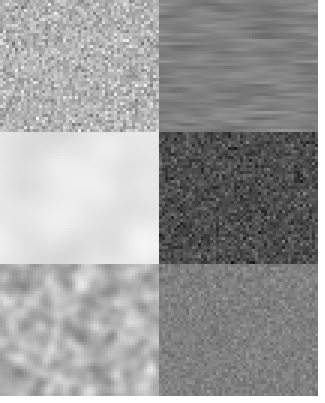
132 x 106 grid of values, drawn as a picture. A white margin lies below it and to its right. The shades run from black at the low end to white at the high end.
The table splits into 3 rows of 2 panels. Panel 1,1: high, fine-grained. Panel 1,2: middling, streaked across, faint in contrast. Panel 2,1: very high, smooth, faint in contrast. Panel 2,2: low, fine-grained. Panel 3,1: high, blotchy. Panel 3,2: middling, fine-grained, faint in contrast.
